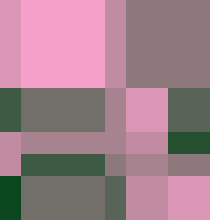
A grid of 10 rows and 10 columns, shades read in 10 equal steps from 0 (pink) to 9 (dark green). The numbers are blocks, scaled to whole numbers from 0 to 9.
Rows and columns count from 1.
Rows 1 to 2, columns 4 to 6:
0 0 2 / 0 0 2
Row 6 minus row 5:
0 0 0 0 0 0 0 0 0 0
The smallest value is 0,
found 16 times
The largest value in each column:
9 7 7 7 7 6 4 4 8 8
